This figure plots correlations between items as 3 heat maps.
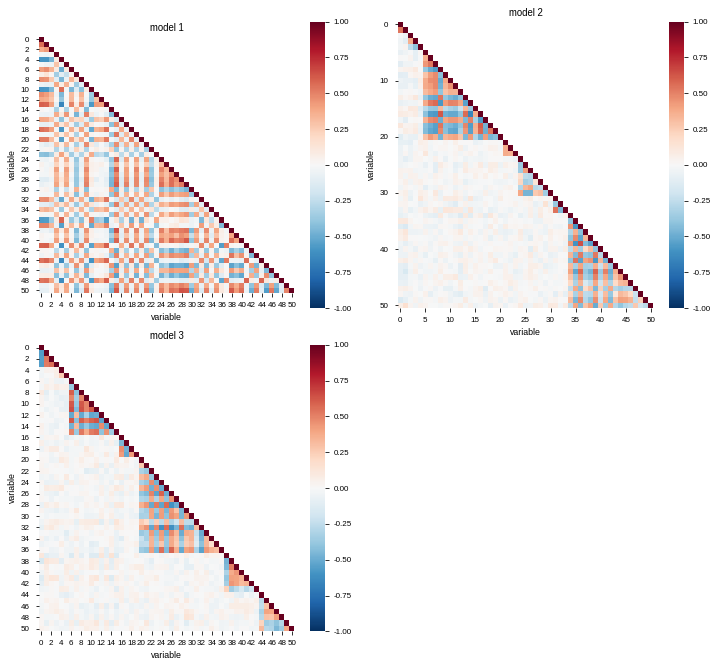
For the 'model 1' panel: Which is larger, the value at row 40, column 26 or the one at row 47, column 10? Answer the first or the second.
the first
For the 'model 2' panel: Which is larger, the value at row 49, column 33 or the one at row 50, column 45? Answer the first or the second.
the first
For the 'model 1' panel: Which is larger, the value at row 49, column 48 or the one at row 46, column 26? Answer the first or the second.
the second
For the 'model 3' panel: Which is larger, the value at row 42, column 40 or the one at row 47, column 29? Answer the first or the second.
the first
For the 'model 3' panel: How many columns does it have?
51
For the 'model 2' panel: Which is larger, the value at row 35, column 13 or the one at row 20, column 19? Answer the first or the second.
the first
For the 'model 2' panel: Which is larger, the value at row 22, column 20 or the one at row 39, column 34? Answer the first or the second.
the second
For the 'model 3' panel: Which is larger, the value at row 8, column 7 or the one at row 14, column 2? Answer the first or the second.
the second
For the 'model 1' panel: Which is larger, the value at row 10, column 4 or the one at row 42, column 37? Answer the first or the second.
the first
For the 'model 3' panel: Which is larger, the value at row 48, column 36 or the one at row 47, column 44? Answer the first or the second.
the first
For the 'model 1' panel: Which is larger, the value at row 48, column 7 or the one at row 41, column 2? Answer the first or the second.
the second
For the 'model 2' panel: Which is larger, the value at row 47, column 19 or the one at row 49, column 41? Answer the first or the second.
the second
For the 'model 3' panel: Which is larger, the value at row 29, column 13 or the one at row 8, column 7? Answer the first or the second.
the first
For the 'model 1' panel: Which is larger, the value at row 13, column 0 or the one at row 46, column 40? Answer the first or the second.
the first
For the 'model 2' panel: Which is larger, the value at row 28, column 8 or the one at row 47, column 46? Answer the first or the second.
the first
